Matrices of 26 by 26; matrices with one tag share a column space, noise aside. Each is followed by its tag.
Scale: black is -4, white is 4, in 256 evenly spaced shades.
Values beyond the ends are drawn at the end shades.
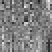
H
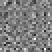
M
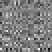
M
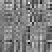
H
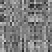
H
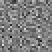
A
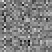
A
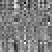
H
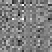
A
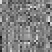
H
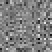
M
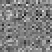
A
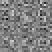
A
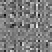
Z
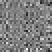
M
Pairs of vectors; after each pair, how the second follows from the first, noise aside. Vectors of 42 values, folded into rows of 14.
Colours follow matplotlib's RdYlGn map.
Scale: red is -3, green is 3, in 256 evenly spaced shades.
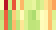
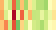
wrapped around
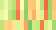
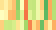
negated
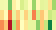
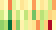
negated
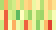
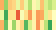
negated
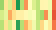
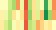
wrapped around
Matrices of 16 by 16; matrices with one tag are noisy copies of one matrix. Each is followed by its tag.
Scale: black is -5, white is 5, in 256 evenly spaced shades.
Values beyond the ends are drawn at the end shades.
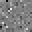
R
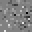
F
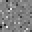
R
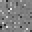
R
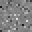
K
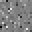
R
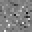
F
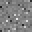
K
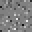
K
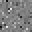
R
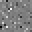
R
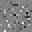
F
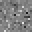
F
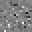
F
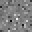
K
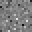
K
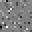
R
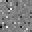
R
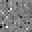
R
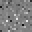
K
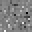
F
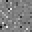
R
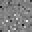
K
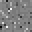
R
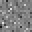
R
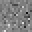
F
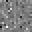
R
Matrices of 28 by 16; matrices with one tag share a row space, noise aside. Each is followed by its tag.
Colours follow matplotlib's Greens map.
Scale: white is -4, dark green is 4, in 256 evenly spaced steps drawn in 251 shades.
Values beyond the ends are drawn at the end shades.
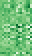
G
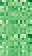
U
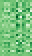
G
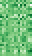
U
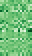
U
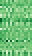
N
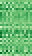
N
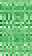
N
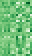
G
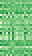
N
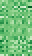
U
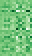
G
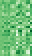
G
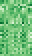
U
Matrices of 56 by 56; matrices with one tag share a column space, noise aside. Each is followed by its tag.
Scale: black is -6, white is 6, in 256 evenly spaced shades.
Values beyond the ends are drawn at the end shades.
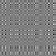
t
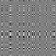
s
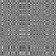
t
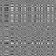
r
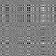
r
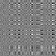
t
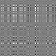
r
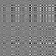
r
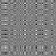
t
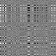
r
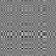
s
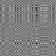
r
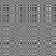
r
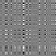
t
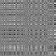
t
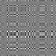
s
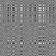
r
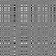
r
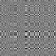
s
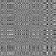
t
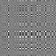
s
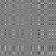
t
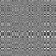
s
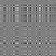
r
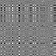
r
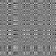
t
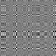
s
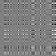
t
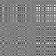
r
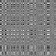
t
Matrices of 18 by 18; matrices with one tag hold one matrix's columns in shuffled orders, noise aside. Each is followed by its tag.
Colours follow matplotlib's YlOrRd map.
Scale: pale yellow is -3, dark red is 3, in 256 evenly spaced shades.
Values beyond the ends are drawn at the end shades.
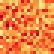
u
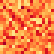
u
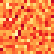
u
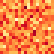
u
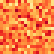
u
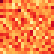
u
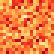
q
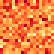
q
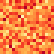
q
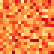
q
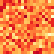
q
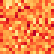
u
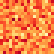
q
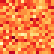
q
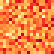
q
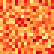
q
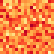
u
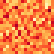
u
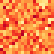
u
